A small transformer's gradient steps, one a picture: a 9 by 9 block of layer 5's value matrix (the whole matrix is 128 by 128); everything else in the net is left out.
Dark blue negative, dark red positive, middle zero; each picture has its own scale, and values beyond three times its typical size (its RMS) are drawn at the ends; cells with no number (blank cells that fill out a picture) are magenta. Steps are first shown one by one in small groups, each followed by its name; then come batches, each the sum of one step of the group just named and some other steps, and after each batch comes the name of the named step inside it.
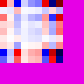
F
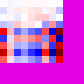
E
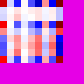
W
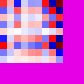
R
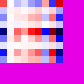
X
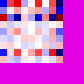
R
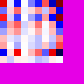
F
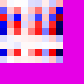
X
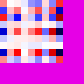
X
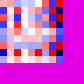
R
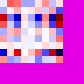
F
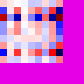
R
